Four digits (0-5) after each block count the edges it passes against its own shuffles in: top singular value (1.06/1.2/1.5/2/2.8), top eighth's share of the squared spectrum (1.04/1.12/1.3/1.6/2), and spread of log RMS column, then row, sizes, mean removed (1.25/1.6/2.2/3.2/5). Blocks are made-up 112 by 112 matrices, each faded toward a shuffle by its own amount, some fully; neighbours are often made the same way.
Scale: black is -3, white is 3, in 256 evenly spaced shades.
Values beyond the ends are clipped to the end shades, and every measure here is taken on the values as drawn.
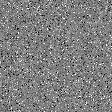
2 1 0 0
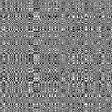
5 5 4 4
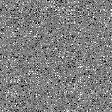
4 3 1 1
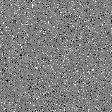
2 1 0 0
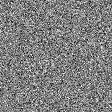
1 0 0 0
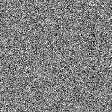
3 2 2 1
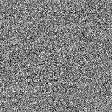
3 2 1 1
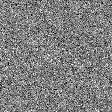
0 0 0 0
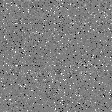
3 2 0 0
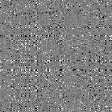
5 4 3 3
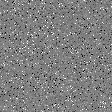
2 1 0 1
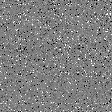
3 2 1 1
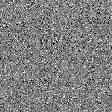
3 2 1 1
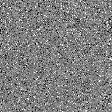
3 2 1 1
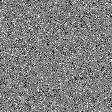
2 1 0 0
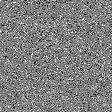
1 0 0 0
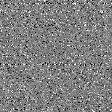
3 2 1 3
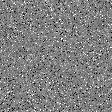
0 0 0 0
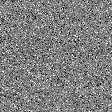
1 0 0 0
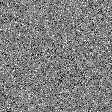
0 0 0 0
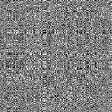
5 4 3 3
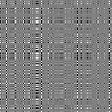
5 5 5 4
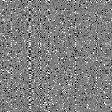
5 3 3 2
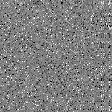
4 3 1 1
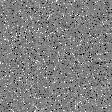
2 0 0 0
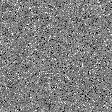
0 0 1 0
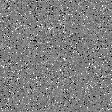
3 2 1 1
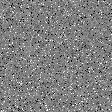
2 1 0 0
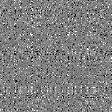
4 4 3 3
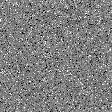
2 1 0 0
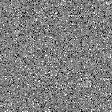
3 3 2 1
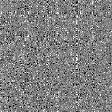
4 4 3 2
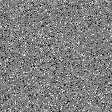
1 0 0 0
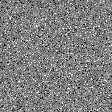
2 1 0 1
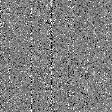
2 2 3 0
